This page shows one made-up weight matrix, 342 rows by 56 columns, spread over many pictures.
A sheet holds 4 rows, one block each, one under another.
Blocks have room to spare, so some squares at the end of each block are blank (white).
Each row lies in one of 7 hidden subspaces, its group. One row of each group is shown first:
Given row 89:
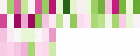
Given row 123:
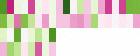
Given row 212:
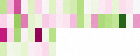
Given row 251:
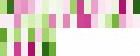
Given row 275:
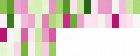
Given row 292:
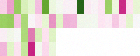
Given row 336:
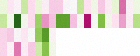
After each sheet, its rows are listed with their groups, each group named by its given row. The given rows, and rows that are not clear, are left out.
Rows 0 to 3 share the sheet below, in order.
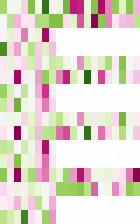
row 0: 275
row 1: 336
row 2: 336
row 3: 123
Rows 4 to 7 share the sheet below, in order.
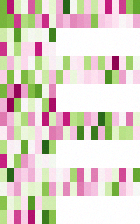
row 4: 123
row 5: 212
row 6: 275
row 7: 251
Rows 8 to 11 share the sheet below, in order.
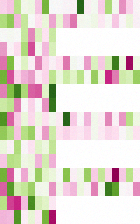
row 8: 292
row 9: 212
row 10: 123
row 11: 212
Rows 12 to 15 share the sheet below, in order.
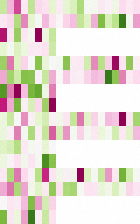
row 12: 212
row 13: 212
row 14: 251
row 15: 292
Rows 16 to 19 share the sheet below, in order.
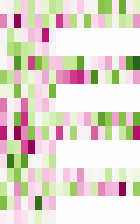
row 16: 336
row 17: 123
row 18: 336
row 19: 212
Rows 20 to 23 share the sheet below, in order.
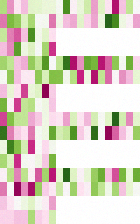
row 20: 212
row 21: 275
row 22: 212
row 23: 89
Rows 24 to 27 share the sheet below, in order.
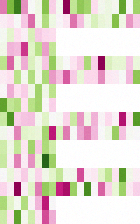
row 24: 123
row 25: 89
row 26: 251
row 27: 336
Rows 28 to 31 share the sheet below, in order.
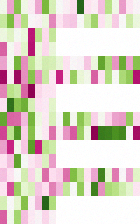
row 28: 292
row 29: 336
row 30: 212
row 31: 275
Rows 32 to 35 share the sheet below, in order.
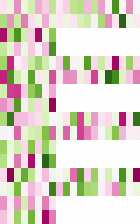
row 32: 212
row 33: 212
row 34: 251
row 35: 251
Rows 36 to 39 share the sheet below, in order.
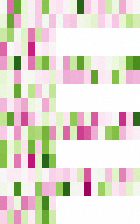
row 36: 292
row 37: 123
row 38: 251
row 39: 336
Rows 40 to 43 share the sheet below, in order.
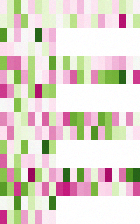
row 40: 212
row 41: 212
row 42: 275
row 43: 123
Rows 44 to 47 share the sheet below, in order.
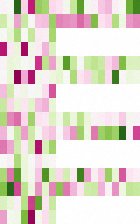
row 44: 123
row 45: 89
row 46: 212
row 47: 292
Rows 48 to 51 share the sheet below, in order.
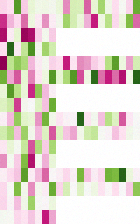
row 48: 336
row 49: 212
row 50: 292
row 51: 251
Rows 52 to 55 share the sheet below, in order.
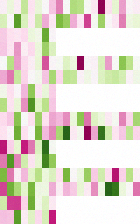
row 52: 336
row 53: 292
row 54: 336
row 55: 212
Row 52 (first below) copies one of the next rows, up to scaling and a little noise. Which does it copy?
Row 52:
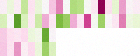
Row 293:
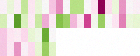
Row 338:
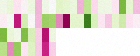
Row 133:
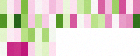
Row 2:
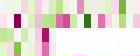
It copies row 293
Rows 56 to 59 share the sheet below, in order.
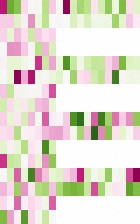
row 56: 123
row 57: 89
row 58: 275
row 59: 123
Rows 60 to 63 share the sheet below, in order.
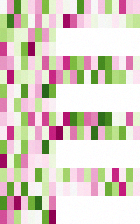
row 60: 292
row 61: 275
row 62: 275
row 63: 212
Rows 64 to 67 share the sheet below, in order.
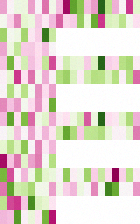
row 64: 275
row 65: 89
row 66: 89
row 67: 212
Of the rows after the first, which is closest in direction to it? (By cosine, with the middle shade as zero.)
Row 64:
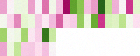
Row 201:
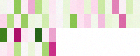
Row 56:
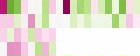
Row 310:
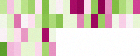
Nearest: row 56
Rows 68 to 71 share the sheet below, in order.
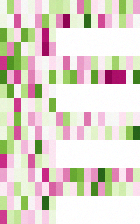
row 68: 336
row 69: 212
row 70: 292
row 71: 275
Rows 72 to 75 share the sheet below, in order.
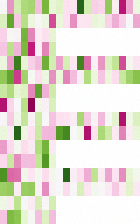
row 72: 292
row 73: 292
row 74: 336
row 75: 123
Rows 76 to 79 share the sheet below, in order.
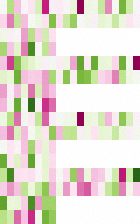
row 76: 292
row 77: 251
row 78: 292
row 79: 251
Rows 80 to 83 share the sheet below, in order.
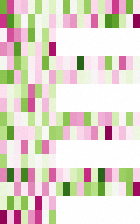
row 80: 212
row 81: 292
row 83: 89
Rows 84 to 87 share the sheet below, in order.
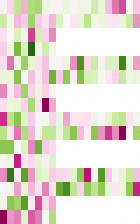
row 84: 251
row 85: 251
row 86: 212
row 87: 89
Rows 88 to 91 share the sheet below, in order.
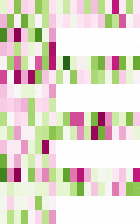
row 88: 212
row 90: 275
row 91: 123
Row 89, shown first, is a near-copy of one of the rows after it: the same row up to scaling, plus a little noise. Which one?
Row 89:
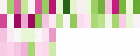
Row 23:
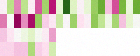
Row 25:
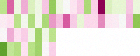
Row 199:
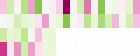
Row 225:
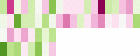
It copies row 23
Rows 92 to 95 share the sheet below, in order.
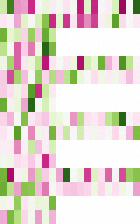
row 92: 251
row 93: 292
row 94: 251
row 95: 123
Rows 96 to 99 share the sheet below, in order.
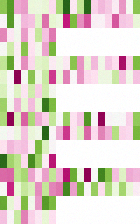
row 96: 275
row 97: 251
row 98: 89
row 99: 275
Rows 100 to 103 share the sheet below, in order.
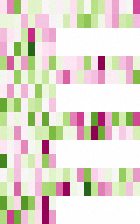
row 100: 251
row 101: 89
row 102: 275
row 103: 336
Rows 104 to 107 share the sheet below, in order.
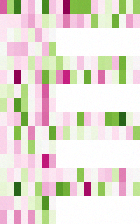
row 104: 123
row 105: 336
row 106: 251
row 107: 336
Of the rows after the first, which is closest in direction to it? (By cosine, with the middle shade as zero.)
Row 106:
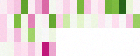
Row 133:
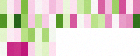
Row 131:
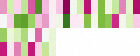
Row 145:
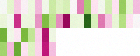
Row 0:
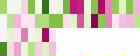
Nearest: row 133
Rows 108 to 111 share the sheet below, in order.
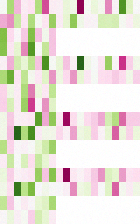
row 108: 292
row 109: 292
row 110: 89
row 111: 89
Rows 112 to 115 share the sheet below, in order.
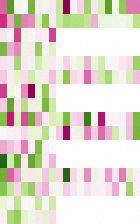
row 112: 123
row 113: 336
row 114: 89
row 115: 123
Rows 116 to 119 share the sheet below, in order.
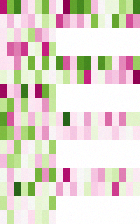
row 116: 123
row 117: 292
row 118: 123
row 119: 89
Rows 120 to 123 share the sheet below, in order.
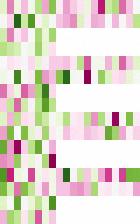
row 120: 89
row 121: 336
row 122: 212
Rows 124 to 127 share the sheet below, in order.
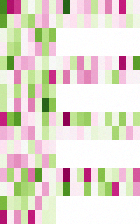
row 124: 123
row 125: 251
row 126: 123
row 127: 89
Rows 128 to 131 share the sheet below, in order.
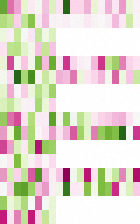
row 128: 123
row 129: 89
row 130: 212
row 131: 89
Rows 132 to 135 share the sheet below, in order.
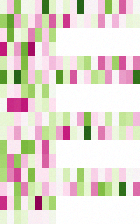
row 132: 292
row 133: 336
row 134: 336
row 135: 212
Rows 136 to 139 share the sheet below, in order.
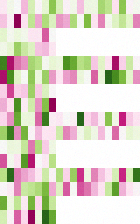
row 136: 336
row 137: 212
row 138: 292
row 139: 251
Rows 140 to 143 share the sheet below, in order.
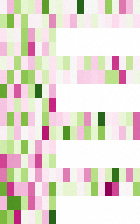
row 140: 292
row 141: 212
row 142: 89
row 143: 212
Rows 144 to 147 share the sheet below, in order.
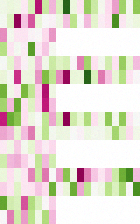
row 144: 89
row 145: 336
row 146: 123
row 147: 292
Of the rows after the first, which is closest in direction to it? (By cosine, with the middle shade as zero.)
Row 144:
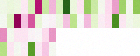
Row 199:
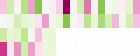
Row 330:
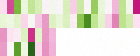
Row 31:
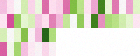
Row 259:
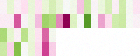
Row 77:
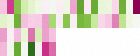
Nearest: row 259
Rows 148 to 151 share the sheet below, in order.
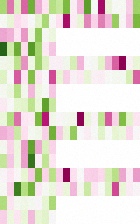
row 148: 89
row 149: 251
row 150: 292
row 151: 89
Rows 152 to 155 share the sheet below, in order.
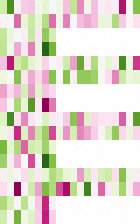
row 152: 251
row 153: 251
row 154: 251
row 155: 336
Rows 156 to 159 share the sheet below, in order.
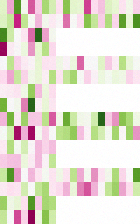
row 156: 292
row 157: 292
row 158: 89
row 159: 251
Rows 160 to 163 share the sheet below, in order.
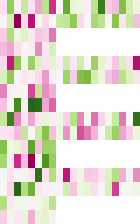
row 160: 89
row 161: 251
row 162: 251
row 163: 89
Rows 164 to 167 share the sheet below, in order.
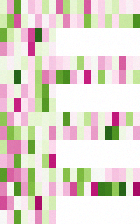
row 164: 292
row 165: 336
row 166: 212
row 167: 212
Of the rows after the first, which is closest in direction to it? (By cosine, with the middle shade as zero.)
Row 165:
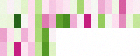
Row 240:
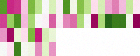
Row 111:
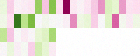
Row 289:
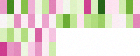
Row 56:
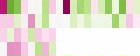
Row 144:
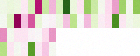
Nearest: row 111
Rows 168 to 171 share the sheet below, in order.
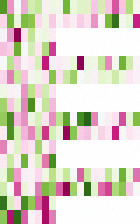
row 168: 212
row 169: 292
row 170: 275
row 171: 336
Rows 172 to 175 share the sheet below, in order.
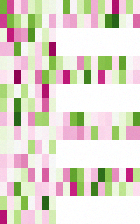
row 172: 212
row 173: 336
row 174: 123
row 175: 275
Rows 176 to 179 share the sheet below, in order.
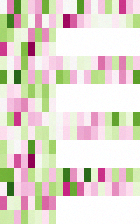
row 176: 292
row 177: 336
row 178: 251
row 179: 275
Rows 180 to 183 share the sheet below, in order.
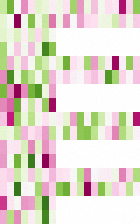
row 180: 251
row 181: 212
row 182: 251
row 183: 336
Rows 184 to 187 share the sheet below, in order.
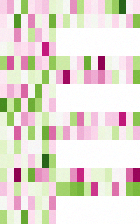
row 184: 251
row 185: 89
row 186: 251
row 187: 123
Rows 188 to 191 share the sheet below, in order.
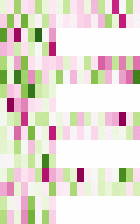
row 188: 212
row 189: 336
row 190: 251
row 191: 292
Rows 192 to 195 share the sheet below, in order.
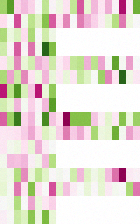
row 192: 251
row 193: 212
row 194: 123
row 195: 251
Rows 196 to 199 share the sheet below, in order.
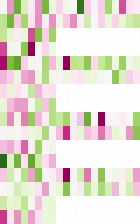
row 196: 292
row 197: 123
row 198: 89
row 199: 89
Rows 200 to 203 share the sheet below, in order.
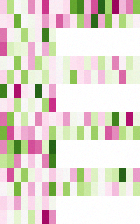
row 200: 275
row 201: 212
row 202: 212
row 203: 251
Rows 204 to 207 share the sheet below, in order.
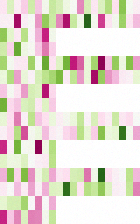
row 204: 336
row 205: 275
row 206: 212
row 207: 89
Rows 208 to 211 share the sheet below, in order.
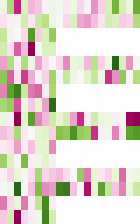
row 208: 251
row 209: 212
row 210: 123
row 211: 336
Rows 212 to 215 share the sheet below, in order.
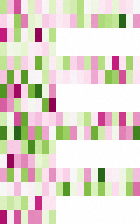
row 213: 212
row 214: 336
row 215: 89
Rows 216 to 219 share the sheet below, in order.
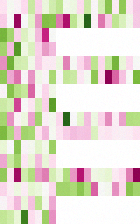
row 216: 336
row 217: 212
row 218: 123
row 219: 123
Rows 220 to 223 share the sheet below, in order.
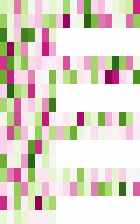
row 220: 336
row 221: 212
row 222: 292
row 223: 212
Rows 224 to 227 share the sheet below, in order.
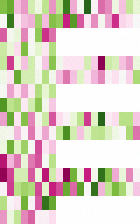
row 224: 275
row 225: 89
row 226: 89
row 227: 275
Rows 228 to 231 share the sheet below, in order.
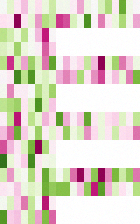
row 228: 336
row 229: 89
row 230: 292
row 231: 275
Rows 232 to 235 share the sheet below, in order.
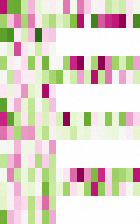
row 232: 212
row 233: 275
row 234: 123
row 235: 275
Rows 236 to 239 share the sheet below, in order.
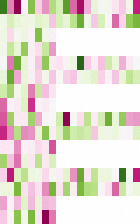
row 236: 123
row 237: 292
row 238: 123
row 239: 251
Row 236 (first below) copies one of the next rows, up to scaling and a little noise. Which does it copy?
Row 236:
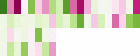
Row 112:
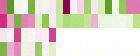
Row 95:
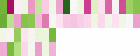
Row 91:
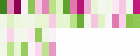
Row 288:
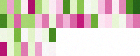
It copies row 91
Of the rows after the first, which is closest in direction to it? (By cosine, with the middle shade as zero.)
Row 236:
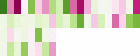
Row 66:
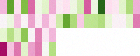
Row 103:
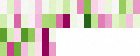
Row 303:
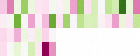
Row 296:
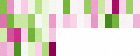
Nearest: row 296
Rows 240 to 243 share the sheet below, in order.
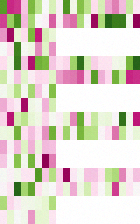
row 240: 212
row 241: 123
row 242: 251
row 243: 89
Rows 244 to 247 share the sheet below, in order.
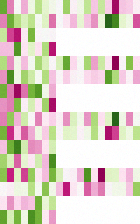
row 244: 212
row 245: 212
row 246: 212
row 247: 89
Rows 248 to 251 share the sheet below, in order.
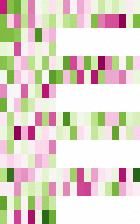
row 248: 212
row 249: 275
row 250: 89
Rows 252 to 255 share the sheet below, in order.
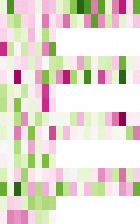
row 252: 275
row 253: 336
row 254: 251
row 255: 336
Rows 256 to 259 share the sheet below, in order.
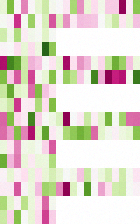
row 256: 251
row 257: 212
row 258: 123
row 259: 336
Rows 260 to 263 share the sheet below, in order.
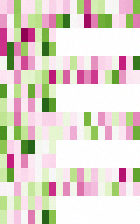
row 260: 336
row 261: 251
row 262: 336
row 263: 251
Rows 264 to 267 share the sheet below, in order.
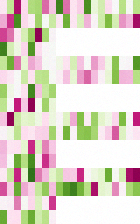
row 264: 292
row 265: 251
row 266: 251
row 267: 123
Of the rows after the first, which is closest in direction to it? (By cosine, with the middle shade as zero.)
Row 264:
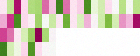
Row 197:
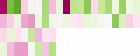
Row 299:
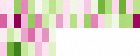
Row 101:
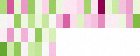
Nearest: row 197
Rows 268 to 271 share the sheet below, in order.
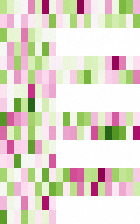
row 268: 292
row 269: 251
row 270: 212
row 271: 275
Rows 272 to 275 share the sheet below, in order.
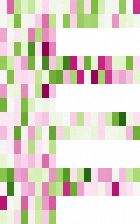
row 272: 251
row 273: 275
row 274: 251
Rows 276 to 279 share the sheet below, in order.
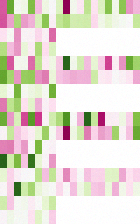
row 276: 123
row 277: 123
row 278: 89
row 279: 89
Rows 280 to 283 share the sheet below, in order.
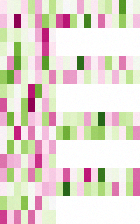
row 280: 336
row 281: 292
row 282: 89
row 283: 89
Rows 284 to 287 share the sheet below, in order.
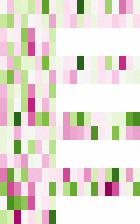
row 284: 292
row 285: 292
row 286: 123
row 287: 212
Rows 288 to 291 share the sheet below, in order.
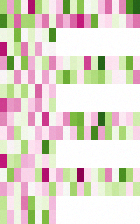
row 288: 123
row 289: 89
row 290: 275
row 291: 292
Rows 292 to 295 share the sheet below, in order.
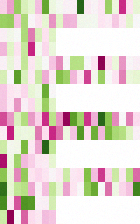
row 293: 336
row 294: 275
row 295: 336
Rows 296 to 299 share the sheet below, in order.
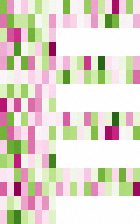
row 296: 212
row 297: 89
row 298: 212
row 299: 336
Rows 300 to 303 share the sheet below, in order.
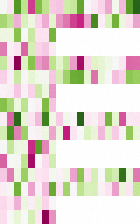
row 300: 123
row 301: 123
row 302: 292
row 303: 251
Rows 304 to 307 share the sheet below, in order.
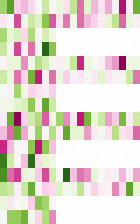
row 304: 251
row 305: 251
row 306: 292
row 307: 123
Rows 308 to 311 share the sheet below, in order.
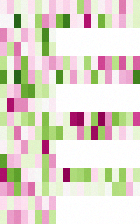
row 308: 336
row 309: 336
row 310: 275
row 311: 123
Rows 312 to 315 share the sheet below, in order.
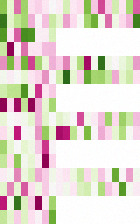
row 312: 336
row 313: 89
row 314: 336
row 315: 212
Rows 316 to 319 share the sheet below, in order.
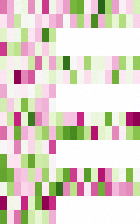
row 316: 275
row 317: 89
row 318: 123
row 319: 275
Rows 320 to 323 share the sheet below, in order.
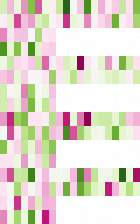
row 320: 89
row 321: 292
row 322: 275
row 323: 251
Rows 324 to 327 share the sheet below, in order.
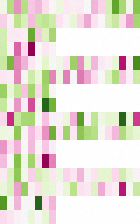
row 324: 251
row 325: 251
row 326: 251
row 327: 212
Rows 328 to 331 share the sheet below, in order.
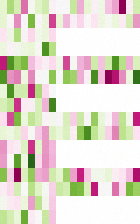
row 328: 251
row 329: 212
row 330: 251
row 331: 123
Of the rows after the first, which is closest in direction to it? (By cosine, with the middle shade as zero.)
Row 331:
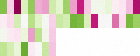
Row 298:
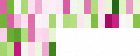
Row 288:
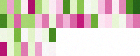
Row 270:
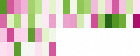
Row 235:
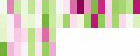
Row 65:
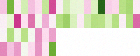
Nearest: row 235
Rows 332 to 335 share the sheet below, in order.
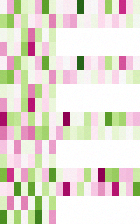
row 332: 292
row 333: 292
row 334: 123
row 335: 89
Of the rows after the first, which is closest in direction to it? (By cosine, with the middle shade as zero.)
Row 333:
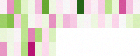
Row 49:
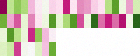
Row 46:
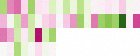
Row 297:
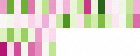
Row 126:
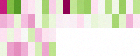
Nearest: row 49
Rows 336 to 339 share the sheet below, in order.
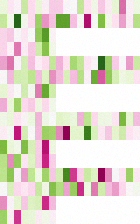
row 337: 275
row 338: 336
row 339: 275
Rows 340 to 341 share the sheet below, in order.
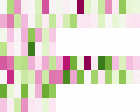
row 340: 292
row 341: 275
